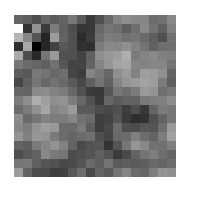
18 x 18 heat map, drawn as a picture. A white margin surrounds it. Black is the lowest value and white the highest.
Roughest part: top left. Average level on the scale: 40%. Slope: none. Odd patch: rougher, in the top left. Mirror symmetry: none.
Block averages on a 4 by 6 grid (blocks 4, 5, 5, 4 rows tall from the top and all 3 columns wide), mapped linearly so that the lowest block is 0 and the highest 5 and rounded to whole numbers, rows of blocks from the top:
3 1 0 3 4 3 / 2 3 1 4 5 4 / 4 5 3 1 1 3 / 2 2 1 1 3 3
